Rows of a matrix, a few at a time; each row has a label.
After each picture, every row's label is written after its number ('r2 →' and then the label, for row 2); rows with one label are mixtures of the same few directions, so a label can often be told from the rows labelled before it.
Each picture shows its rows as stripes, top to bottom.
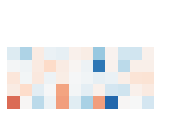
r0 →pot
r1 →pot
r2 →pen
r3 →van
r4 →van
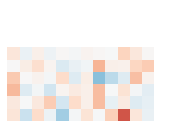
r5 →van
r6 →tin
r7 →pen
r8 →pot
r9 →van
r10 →van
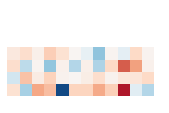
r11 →pot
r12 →van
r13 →pot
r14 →van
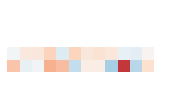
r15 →van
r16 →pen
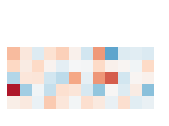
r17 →van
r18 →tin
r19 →pen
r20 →pot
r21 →pen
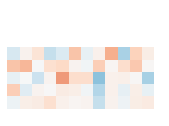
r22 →pen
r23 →pot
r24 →tin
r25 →pot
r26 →pot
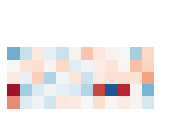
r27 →pot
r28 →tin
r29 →pen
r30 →van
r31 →pot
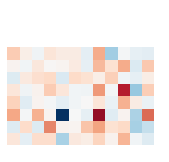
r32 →van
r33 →pen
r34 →van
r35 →pen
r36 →van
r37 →tin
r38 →pen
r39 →van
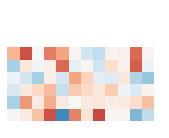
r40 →pot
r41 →tin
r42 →tin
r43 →van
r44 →pot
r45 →van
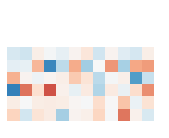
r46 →pot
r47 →pen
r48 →tin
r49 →pot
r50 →pen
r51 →van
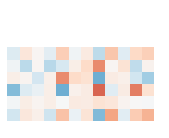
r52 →van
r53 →pot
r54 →tin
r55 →tin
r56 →pen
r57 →van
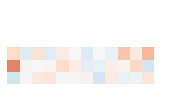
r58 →pen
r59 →pot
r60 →pot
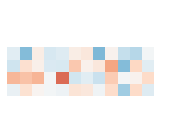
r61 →pot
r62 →pen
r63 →tin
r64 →pen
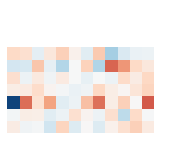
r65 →van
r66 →van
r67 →pen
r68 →tin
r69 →pot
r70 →pen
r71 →van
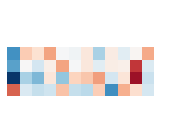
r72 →pot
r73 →tin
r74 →tin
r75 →van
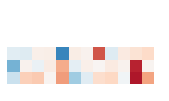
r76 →tin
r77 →tin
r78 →tin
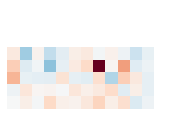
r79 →pot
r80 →pot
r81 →van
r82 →pen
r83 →pen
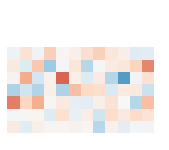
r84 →pen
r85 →pen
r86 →van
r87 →tin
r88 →tin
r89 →van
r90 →pot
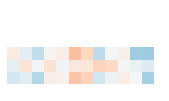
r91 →tin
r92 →pen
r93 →tin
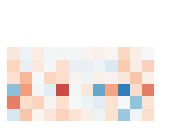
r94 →van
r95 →pen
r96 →pot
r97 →van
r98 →tin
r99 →van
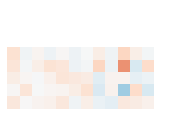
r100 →van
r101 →pen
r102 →tin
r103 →pen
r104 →pen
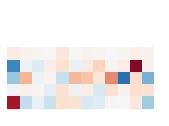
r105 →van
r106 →tin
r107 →pen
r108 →van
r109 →pot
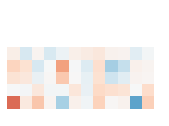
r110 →pot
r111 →van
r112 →van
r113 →pen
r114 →tin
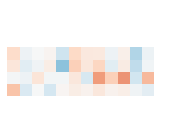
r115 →tin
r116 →tin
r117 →pen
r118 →pot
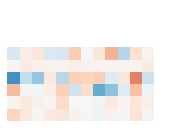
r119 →pen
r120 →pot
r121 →tin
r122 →pen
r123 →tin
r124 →pot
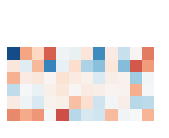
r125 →pot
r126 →pen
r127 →tin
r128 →tin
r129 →tin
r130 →tin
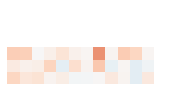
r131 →pot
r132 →van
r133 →tin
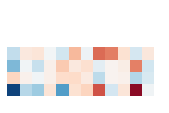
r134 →pen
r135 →tin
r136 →tin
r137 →tin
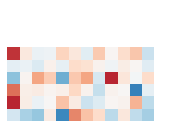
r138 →pot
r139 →tin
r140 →van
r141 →tin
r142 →pot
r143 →tin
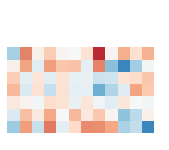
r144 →pot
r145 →van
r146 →pen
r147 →pen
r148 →pen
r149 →van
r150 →pen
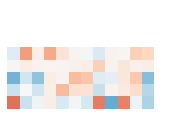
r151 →pot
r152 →pot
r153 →tin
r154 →tin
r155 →van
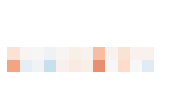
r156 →pot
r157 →pot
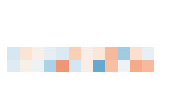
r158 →pen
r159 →van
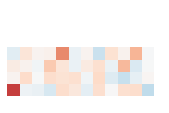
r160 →tin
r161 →pen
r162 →van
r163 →pot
